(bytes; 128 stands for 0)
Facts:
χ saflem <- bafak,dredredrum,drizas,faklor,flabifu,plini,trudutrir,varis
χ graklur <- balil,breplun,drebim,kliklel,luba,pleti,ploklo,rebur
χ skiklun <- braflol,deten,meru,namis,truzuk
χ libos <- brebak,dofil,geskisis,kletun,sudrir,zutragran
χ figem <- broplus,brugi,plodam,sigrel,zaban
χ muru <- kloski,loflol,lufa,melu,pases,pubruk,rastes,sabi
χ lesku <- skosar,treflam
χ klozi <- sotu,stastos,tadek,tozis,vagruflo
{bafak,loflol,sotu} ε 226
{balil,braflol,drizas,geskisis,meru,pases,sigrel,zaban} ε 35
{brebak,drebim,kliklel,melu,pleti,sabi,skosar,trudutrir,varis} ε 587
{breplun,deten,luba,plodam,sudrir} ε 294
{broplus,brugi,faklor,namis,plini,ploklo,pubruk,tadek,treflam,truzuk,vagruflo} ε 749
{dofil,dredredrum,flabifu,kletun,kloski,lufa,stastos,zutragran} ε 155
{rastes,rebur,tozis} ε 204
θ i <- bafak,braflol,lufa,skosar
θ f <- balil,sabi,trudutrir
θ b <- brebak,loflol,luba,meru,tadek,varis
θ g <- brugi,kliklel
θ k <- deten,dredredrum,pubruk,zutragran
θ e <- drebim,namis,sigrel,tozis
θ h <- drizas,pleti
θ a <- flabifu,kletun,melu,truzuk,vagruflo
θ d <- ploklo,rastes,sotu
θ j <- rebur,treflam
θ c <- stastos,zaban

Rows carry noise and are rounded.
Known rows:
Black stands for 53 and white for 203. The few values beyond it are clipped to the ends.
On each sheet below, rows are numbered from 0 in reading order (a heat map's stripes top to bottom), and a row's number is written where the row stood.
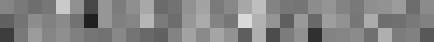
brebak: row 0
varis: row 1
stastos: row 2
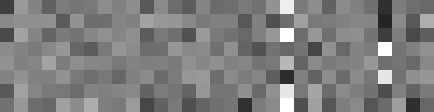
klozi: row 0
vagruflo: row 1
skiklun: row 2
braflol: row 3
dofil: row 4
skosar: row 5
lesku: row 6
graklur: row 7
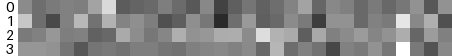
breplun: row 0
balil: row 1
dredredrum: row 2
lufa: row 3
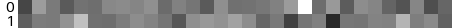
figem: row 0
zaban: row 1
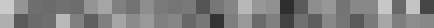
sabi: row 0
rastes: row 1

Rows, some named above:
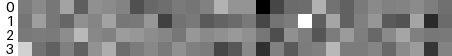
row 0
brugi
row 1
graklur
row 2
geskisis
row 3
ploklo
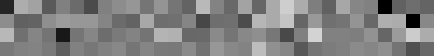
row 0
saflem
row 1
luba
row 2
namis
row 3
kloski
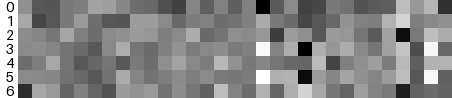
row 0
rebur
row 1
meru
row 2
sigrel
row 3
trudutrir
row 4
bafak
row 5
trudutrir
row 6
saflem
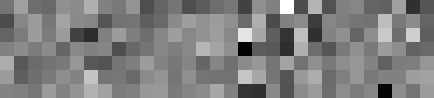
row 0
graklur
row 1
stastos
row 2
drizas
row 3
brugi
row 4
loflol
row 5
deten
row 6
broplus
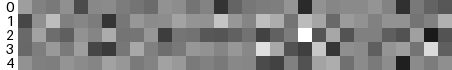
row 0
pubruk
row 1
flabifu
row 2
graklur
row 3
drizas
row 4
broplus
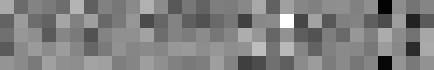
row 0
tadek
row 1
graklur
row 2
melu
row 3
kletun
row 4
broplus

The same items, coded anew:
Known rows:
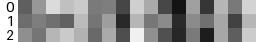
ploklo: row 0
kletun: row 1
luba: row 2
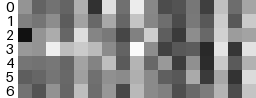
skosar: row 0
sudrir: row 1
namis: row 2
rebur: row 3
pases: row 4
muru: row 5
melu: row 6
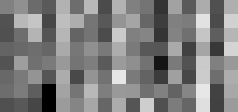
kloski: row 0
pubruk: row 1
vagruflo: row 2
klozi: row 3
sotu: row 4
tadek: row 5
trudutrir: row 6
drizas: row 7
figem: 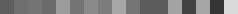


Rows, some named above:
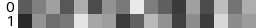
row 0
tadek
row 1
sigrel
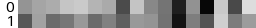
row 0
balil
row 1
sotu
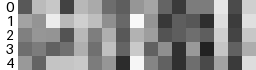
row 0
pubruk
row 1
rebur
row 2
sabi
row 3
meru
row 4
pleti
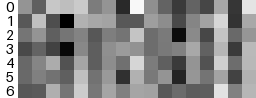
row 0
pleti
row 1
dredredrum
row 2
loflol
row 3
saflem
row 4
broplus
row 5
kletun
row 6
rastes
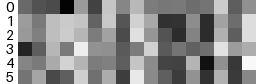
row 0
varis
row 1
kliklel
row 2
breplun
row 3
tozis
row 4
graklur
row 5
stastos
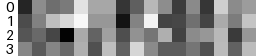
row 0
sigrel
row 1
drebim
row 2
flabifu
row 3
brebak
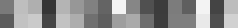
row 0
treflam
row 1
pubruk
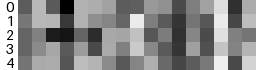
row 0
dredredrum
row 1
treflam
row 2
bafak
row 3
brugi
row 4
deten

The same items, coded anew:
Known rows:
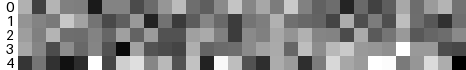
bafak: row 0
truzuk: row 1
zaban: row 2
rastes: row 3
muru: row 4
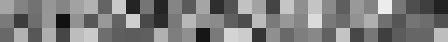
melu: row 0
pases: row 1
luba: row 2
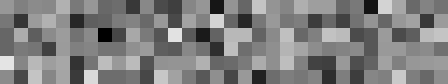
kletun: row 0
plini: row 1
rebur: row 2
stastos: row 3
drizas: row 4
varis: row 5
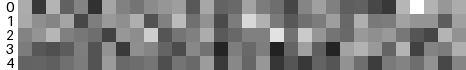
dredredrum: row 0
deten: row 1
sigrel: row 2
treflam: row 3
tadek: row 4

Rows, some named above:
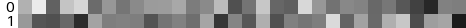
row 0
pleti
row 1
loflol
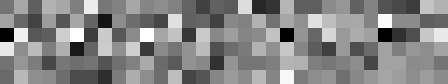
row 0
kliklel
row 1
rastes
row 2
graklur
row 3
drizas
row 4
stastos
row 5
tozis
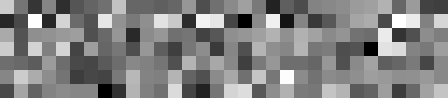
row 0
pubruk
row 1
saflem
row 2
sotu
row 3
flabifu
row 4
broplus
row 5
tozis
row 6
rebur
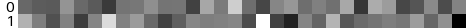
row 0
broplus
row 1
sabi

